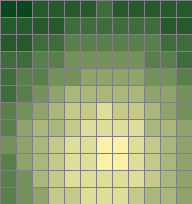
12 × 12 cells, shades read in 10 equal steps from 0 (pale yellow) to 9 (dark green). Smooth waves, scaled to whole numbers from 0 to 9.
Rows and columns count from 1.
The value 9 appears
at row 1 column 1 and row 1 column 2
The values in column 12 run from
4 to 8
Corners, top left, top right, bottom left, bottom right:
9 8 6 4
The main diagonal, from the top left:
9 8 7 6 5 3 1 1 1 2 3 4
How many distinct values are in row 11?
6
